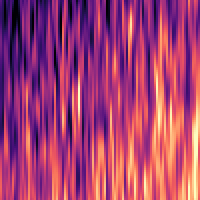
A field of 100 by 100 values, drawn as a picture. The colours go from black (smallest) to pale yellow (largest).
The top left is the ninth with the lowest average. Values rise toward the bottom right. Overall the values sit about 50% of the way up the scale. Streaks run downward.
